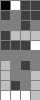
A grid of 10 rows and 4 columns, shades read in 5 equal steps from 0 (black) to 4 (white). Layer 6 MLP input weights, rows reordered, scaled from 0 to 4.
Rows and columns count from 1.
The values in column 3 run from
1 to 4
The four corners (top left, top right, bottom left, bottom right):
0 1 4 3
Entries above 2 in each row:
1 0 0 3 1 0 1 2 2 4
